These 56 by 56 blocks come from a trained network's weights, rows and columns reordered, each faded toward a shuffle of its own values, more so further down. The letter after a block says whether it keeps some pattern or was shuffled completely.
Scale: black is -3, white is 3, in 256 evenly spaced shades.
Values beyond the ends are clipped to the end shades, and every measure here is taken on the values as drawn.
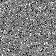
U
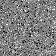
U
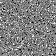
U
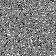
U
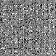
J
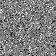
U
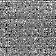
J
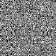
J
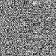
J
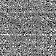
J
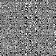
J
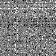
J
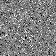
U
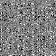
J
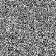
J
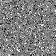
U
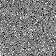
U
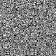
J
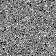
U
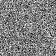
U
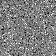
U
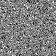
U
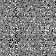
J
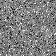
U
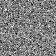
U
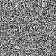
J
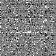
J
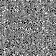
J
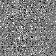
J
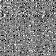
J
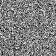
U
